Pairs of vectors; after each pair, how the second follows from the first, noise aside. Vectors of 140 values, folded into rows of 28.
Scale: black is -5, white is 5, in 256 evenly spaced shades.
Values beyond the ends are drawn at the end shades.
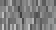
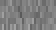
shrunk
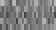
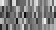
scaled up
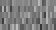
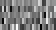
scaled up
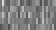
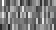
scaled up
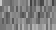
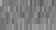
shrunk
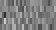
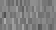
shrunk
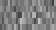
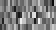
scaled up
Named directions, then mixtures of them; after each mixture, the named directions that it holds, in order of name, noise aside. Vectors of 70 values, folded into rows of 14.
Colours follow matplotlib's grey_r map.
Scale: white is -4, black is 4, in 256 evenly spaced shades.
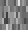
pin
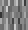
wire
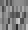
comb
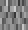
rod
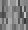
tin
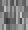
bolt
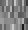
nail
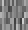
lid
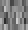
bolt, pin, rod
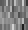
nail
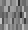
rod, tin, wire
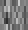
bolt, pin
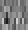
bolt, lid, pin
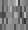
tin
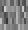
bolt, rod, tin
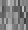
tin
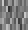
lid, wire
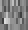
bolt, pin, tin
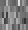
pin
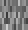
lid, pin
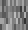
pin, tin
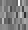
pin, rod, tin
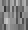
bolt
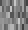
comb, nail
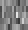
bolt, comb, pin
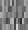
lid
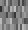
rod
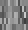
tin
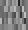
rod, tin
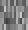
bolt
